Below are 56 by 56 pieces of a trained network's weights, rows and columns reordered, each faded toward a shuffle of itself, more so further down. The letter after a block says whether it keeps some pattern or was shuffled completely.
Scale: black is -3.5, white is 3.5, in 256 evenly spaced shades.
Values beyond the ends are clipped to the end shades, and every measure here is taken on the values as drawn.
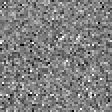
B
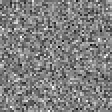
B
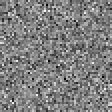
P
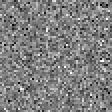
B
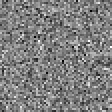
P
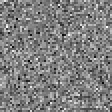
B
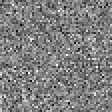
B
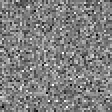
P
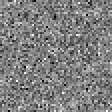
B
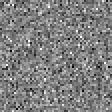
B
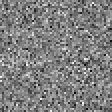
P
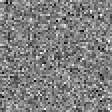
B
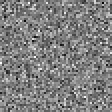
P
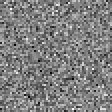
P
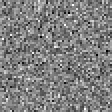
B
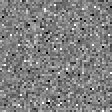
P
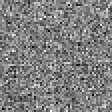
B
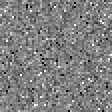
P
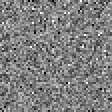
P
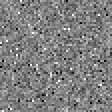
P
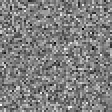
P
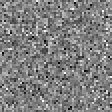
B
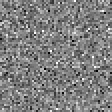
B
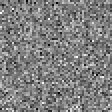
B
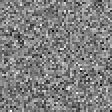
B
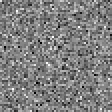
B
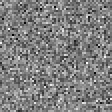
P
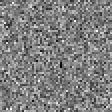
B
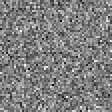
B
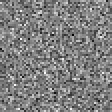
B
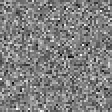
P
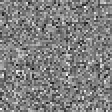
P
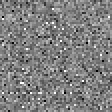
B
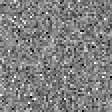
P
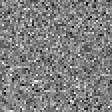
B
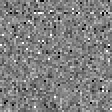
B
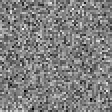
P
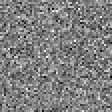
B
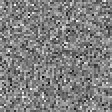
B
